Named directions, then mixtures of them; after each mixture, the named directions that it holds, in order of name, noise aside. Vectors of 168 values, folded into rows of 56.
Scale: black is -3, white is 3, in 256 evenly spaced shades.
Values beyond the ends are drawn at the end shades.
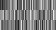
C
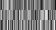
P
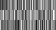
C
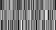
C, P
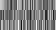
C, P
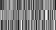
C, P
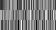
C, P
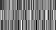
C, P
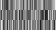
P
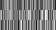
C, P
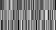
C, P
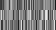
C, P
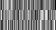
P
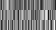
P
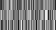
C, P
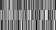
C, P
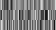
P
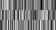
C, P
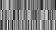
P
